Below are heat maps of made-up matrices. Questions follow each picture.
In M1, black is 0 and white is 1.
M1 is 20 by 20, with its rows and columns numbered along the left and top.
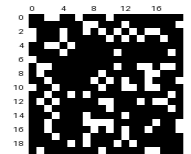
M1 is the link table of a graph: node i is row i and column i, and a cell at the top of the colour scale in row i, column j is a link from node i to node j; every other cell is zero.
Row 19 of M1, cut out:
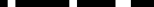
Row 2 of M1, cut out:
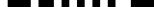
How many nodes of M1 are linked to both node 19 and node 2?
3
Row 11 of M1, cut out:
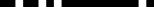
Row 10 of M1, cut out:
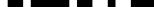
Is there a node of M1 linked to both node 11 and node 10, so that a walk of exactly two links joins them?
no
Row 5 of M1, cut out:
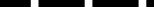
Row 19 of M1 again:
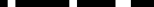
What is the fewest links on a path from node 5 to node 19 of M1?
4
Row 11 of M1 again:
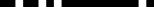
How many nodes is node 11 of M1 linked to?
4
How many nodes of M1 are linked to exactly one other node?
1
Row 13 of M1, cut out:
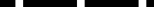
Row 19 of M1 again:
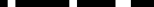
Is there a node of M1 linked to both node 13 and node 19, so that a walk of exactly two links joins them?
no
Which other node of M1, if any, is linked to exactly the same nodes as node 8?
node 19
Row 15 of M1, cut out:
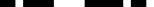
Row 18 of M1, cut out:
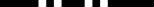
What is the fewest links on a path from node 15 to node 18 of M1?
2
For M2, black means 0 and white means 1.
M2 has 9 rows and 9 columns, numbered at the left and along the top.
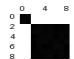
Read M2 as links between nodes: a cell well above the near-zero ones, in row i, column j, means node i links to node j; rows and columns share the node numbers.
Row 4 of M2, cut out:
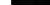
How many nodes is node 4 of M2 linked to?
2
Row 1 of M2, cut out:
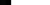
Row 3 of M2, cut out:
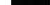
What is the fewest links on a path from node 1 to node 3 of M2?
1
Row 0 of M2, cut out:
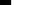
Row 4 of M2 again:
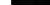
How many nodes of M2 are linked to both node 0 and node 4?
0
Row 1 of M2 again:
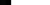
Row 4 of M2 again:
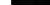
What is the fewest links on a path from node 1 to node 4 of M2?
1
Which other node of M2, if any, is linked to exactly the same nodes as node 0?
node 1
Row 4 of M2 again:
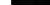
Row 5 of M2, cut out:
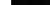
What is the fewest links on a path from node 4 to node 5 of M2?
2
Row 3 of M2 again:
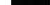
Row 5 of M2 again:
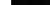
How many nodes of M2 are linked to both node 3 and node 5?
2
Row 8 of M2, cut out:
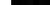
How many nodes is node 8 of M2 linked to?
2
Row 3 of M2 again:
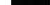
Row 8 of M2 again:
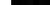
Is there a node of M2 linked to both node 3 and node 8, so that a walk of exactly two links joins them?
yes
